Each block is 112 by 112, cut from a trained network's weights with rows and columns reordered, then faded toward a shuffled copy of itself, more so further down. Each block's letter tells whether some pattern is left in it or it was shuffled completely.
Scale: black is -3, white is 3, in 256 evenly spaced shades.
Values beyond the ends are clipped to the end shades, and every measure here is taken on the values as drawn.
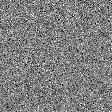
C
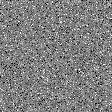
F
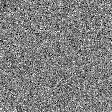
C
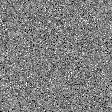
F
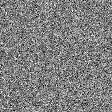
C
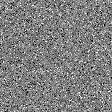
C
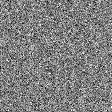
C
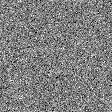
F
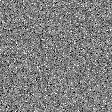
F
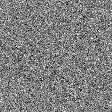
F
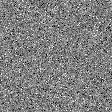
F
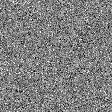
C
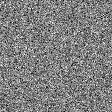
F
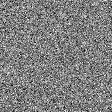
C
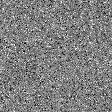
F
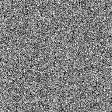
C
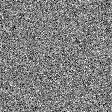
F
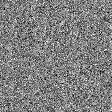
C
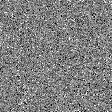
C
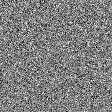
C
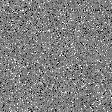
C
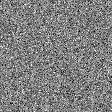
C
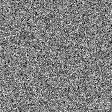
F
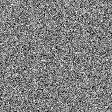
F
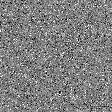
F
